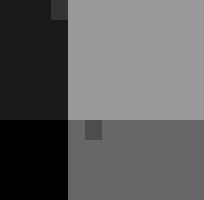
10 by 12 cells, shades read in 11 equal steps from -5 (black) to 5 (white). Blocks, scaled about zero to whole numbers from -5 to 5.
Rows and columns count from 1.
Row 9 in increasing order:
-5 -5 -5 -5 -1 -1 -1 -1 -1 -1 -1 -1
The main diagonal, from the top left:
-4 -4 -4 -4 1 1 -1 -1 -1 -1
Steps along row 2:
same same same up same same same same same same same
